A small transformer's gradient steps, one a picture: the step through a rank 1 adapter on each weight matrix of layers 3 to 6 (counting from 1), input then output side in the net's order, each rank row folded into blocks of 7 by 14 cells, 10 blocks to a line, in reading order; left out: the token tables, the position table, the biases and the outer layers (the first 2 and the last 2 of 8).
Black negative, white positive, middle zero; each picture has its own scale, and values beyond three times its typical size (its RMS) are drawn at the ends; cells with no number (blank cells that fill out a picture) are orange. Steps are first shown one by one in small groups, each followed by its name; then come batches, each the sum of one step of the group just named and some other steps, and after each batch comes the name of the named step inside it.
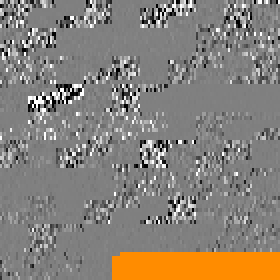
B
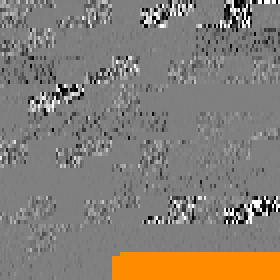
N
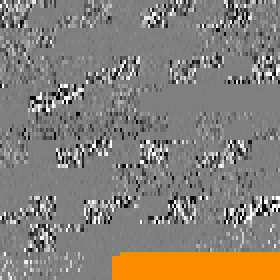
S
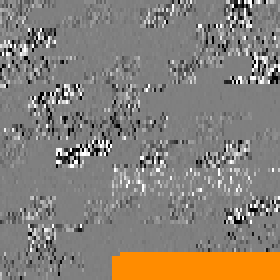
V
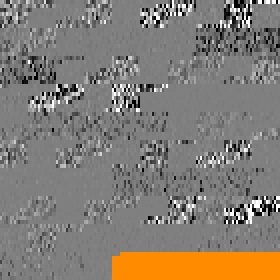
N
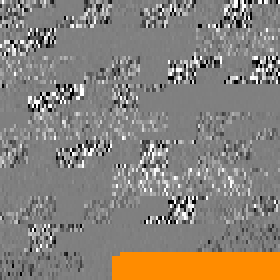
B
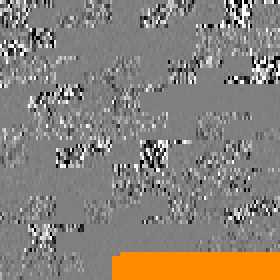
V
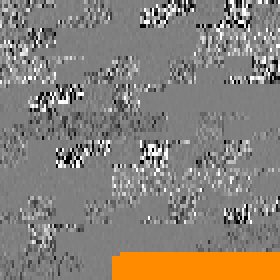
V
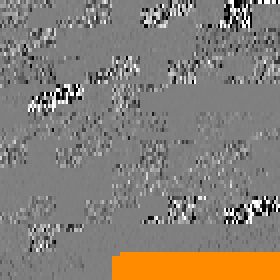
N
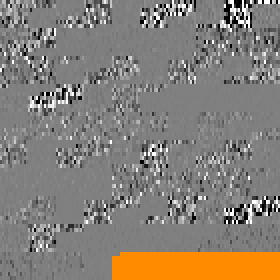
N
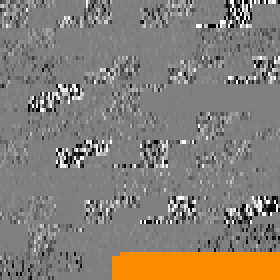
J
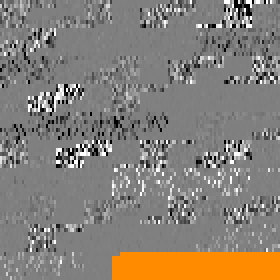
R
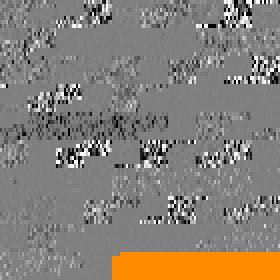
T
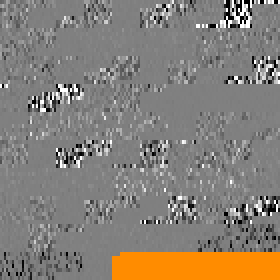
J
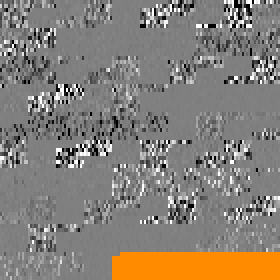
R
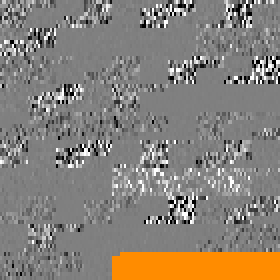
R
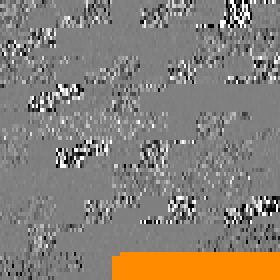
J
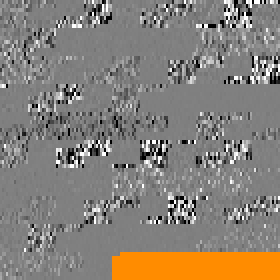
T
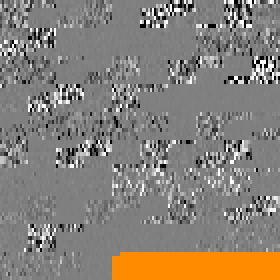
R
